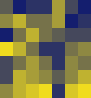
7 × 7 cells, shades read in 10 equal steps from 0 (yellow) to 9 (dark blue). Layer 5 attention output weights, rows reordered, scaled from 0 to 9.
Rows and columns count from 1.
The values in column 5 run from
3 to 8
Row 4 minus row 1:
-6 -7 -3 0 5 -2 -5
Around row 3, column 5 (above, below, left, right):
3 8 5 7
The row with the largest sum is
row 1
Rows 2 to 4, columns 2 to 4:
2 5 5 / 5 2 5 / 2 5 8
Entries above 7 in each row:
4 2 1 2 1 0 1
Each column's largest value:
9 9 8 8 8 9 9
